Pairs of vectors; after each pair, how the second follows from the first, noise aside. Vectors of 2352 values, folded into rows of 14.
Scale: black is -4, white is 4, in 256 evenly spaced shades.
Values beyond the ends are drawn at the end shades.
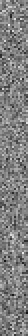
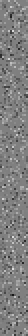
partly zeroed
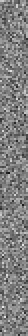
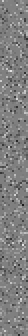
partly zeroed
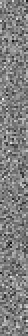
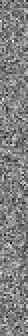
sign-scrambled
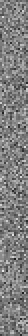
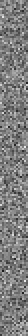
sign-scrambled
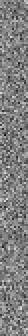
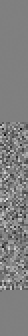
partly zeroed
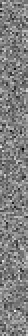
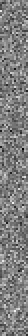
sign-scrambled
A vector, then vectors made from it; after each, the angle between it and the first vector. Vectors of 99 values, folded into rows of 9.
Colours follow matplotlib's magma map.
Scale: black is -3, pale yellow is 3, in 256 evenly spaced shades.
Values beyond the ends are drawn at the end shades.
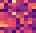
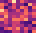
orthogonal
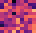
nearly opposite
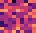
nearly opposite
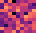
nearly opposite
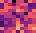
nearly opposite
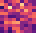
orthogonal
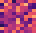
nearly opposite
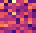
nearly parallel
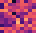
nearly opposite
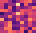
orthogonal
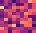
orthogonal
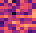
partly opposed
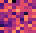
nearly opposite
